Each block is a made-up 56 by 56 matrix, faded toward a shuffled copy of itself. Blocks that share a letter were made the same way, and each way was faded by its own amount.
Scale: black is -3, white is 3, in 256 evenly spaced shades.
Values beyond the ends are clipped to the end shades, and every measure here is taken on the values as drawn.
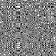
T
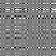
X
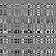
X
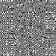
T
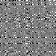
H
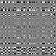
X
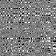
H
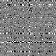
H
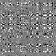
H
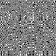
T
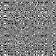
H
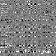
H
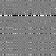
X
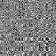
T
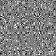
T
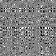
H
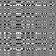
X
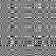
X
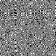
T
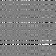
X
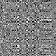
T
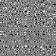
H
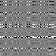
X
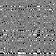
H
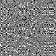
T
